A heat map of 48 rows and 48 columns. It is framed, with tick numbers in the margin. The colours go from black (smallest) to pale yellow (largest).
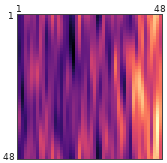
Average level on the scale: 40%. Grain: streaks running down. Seam: vertical, 80% of the way across, the right part higher.
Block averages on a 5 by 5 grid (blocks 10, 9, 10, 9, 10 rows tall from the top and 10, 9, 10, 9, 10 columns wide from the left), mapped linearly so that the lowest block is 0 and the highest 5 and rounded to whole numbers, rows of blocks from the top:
11114 | 10124 | 11125 | 10125 | 11224
